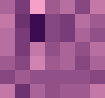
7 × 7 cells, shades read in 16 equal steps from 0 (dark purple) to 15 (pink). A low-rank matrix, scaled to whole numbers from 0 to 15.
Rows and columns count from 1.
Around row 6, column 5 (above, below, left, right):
9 8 7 7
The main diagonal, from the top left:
9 4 0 7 9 7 11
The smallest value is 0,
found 2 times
